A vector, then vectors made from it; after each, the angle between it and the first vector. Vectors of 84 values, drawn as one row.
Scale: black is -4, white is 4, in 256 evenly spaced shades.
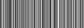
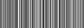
partly aligned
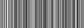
partly opposed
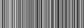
nearly opposite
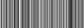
orthogonal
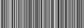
nearly opposite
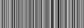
nearly opposite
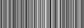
partly aligned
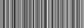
partly opposed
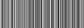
nearly opposite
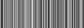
partly opposed
